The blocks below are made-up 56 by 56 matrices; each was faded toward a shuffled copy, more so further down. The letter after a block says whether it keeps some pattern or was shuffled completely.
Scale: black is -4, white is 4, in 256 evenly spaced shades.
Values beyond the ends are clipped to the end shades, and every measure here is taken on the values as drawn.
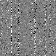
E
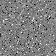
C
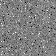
C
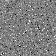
C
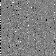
E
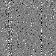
E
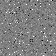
C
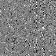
E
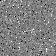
C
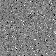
C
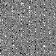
E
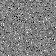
C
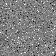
C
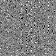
E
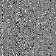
E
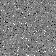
C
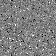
C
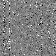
E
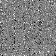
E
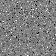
C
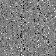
E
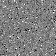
C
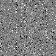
E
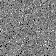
C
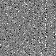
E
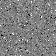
C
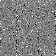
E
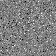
C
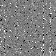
E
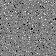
C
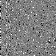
E
